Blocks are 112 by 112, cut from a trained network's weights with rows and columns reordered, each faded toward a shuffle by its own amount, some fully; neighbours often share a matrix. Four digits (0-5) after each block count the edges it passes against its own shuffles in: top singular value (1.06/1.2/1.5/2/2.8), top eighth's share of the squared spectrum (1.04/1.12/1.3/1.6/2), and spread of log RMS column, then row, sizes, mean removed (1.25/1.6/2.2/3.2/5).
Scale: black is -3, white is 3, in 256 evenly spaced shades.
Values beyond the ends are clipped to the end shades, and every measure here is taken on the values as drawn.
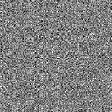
4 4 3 2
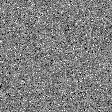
0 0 0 0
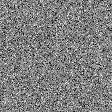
1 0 0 0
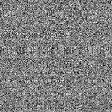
4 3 0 2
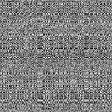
5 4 2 4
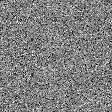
2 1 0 0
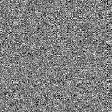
4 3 1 2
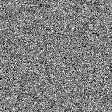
2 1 0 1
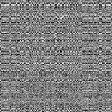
5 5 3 4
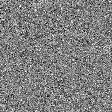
2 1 0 0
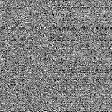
4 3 0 2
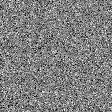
0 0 0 0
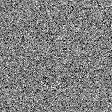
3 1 0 0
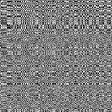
5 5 3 4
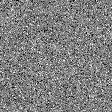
2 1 0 0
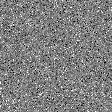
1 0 0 0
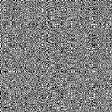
4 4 3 3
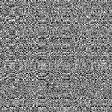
5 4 1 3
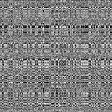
5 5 3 4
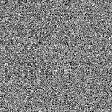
4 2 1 2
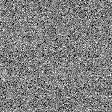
3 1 0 0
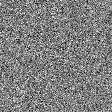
1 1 0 0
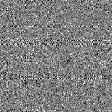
4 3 1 3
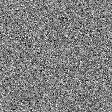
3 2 0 1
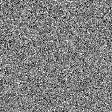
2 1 0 0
